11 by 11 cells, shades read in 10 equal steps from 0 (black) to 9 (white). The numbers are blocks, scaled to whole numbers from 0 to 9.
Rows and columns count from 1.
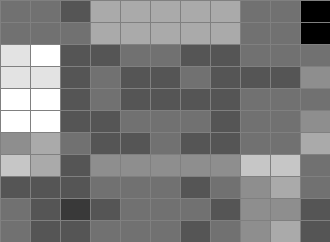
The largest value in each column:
9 9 4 6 6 6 6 6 7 7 6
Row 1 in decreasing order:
6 6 6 6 6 4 4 4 4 3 0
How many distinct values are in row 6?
4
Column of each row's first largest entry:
4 4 2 1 1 1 2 1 10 9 10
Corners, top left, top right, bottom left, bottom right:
4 0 4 3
